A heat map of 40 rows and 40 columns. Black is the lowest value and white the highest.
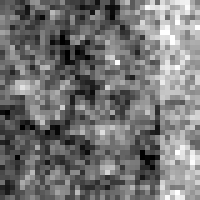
The top right is the ninth with the highest average. The texture is blotchy. No regular stripes run through it. A vertical seam about 80% of the way across splits the table, and the right part is higher.
